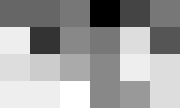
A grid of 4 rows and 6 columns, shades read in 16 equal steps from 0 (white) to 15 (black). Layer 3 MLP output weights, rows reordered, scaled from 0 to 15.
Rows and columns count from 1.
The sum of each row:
60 40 20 17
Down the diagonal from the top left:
9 12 5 7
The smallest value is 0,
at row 4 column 3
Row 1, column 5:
11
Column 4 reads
15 8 7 7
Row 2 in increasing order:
1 2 7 8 10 12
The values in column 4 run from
7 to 15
